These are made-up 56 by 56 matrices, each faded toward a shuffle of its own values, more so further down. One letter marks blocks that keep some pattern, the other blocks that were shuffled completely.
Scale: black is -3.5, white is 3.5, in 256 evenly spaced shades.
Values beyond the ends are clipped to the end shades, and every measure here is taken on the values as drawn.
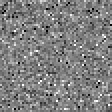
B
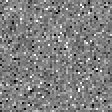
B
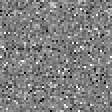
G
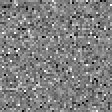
G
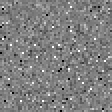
B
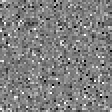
G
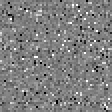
G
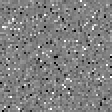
B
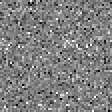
B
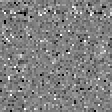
G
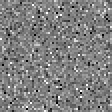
B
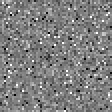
B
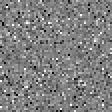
G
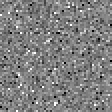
G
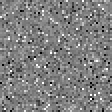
B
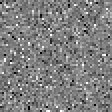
B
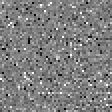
G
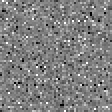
B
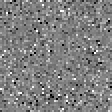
G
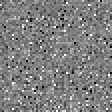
G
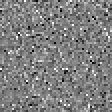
G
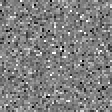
B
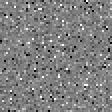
B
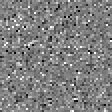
G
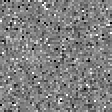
B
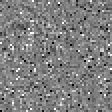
G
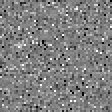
B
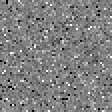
B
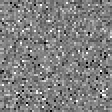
G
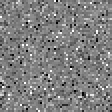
G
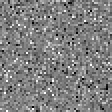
B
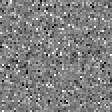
G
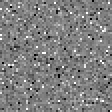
B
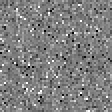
B
